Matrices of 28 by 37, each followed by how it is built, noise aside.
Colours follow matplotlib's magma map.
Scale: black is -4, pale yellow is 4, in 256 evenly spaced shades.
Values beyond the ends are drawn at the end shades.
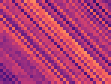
Toeplitz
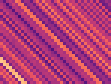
Toeplitz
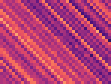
Toeplitz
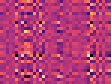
low rank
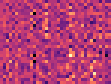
low rank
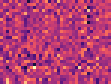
low rank
